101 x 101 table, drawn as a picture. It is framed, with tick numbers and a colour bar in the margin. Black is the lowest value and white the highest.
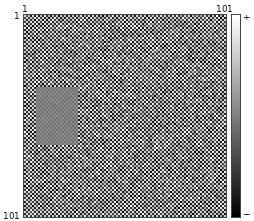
Average level on the scale: 50%. Slope: none. Grain: checkered. Odd patch: calmer, in the middle left.
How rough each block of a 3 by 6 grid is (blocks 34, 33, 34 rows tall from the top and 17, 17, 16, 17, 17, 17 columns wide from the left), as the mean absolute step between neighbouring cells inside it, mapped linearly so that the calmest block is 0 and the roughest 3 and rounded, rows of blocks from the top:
333333
003333
333333
